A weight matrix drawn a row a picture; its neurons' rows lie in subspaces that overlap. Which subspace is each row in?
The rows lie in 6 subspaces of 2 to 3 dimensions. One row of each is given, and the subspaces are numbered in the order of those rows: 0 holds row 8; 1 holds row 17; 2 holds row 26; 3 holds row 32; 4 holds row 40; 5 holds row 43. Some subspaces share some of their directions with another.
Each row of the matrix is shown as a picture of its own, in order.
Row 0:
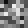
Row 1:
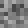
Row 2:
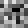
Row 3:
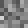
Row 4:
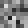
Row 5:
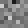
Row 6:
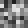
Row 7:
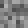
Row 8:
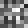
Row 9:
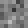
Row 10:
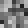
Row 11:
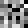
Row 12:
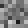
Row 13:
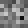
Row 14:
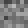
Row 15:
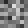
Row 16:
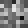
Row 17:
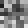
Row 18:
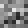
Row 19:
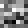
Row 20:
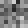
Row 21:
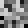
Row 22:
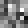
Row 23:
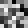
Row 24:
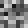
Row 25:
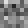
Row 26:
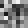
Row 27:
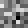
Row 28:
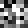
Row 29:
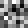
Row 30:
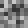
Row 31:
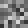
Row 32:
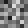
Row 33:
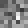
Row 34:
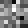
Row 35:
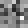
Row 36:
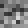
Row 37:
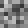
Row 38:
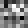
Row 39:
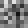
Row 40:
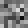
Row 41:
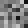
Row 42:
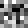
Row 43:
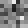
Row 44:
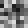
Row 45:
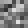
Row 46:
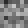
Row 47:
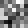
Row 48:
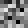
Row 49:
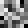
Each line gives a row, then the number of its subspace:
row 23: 3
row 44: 1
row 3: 1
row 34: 5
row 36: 2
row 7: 3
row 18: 2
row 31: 4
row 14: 4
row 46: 4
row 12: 4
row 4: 3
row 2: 0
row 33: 2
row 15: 3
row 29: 1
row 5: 3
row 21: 1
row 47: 2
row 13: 5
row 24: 0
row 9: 2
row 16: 5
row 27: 2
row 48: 4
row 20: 5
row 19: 2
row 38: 4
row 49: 1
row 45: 4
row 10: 3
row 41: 0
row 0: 3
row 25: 4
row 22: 5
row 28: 5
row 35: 5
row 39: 2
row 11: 0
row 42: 0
